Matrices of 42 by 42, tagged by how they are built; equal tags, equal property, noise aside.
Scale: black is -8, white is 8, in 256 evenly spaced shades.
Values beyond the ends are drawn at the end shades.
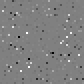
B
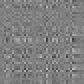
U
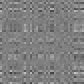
U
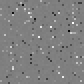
B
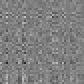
U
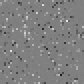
B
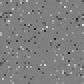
B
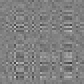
U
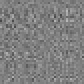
U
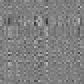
U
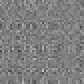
U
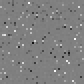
B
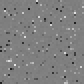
B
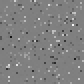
B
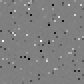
B
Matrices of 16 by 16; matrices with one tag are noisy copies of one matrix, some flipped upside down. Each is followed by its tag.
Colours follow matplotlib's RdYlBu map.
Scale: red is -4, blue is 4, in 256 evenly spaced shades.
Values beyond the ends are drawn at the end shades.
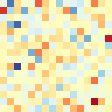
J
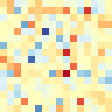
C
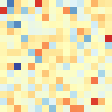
J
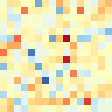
C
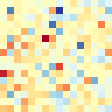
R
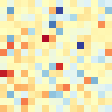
R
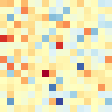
R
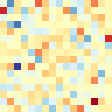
J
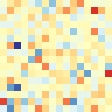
J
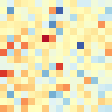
R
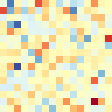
J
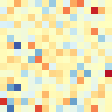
J
